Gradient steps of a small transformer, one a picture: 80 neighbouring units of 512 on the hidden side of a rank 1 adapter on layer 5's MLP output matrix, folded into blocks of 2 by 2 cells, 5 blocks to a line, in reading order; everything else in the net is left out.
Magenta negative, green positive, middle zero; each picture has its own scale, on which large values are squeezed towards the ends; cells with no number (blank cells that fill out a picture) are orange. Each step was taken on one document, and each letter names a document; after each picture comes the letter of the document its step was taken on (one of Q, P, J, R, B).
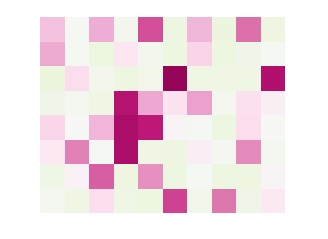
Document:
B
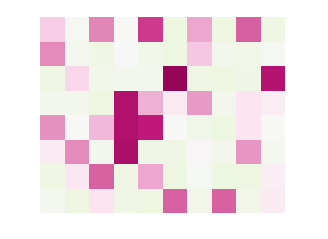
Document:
B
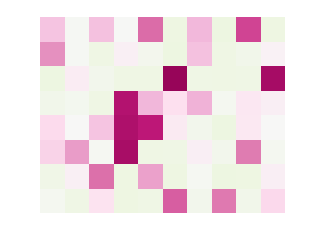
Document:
B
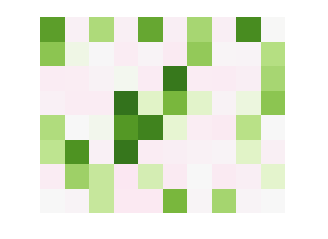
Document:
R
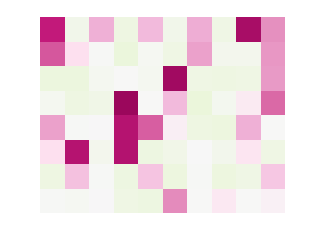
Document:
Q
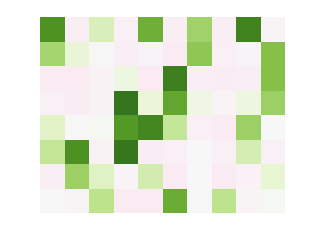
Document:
R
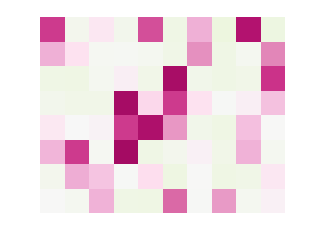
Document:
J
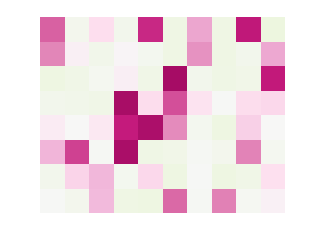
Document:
Q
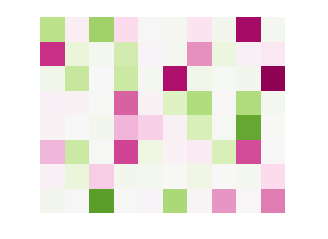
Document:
B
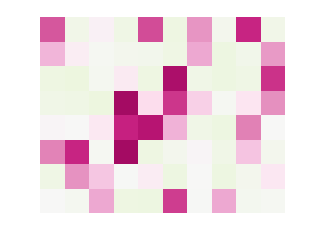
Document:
J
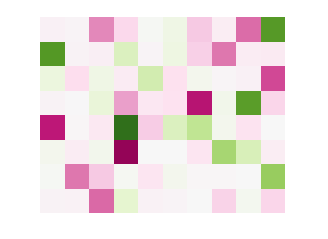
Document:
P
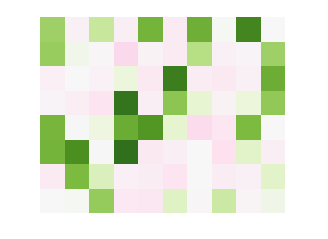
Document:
P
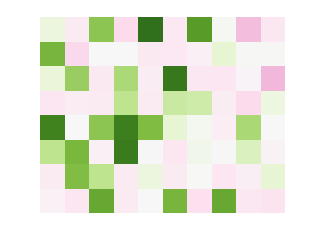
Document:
B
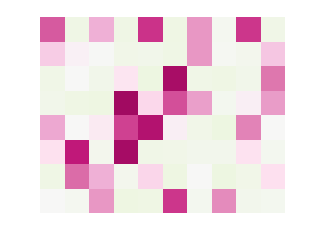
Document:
J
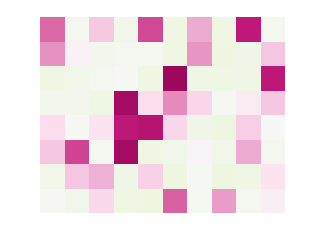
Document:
Q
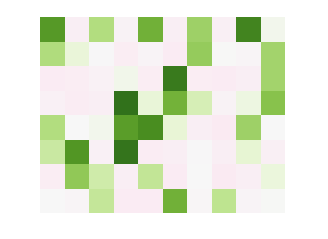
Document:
R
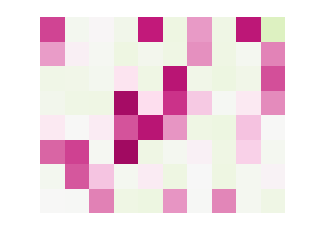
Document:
Q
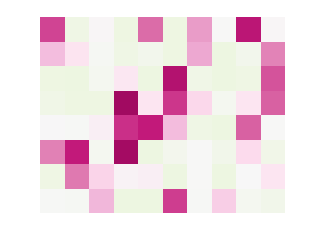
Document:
J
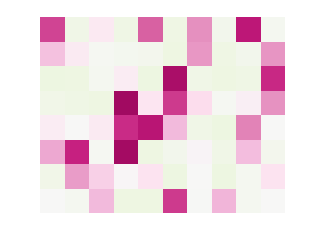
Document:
J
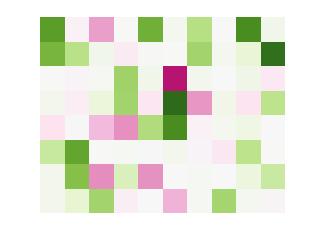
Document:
Q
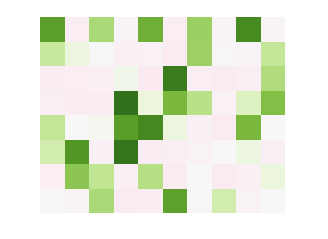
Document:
R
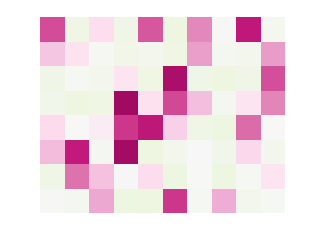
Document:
J
